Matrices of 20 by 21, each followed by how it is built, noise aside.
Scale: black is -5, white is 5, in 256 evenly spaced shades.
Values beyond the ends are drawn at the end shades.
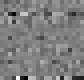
uneven rows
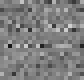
uneven rows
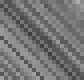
Toeplitz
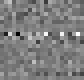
uneven rows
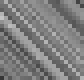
Toeplitz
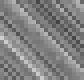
Toeplitz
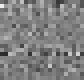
uneven rows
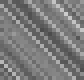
Toeplitz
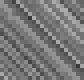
Toeplitz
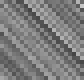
Toeplitz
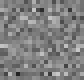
uneven rows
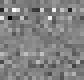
uneven rows
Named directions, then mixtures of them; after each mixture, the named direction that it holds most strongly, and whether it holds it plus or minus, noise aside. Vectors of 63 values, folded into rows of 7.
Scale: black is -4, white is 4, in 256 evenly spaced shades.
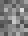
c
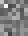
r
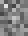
r, plus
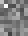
r, plus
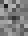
r, minus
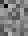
r, minus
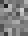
r, minus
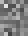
r, plus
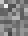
r, plus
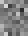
r, plus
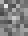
r, plus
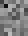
r, minus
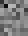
r, minus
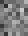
r, minus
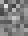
r, plus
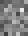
c, plus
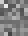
r, plus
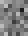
c, minus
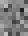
c, minus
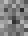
c, minus
